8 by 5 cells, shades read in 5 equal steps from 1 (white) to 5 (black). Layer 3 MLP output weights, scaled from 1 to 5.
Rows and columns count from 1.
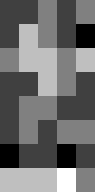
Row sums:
18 18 12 17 18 17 22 10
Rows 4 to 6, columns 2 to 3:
4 2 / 3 3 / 3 4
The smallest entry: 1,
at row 8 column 4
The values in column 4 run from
1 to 5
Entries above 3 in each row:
3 3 0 3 3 2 5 0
